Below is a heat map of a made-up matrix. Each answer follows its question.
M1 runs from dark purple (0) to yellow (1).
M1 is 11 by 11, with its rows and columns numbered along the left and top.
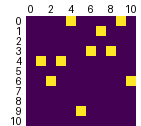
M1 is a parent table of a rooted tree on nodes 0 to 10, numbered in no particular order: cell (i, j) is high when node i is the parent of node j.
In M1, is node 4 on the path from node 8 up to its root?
yes
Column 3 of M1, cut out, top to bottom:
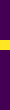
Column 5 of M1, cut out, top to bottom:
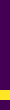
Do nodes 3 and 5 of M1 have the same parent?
no
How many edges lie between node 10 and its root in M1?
4
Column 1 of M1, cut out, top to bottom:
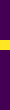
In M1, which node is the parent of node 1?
4
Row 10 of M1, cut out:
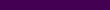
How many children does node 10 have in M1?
0
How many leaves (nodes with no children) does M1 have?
5
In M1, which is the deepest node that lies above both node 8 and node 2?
3
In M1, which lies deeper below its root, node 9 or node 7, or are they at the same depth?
node 7
